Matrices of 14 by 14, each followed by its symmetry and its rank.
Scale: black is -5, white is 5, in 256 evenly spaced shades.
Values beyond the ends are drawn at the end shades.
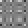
symmetric, rank one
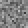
neither, full rank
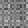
antisymmetric, rank two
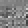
neither, rank three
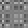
symmetric, rank one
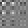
symmetric, rank one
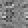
neither, rank three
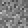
neither, full rank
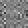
neither, rank three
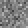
neither, full rank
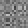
antisymmetric, rank two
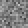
neither, full rank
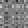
antisymmetric, rank two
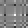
symmetric, rank one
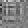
antisymmetric, rank two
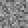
neither, full rank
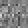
neither, rank three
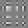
symmetric, rank one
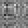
antisymmetric, rank two
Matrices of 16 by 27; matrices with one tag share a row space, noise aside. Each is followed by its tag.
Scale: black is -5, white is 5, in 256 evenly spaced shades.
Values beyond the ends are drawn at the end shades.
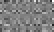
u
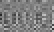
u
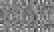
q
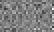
u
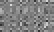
q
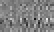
q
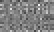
q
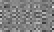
u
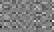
u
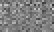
u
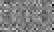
u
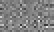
q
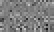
q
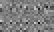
q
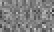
u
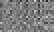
q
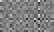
q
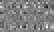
q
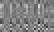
q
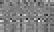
q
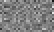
u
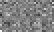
u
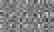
q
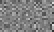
u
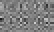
q
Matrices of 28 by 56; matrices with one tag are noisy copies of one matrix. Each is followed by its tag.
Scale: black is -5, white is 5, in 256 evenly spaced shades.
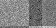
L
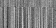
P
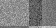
L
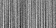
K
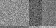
L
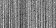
K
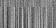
P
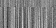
P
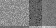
L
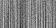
K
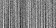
K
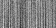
K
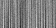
K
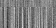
P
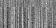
P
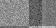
L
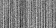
K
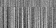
P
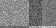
L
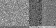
L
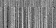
P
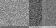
L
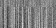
P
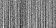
K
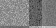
L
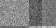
L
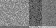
L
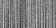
K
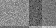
L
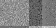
L
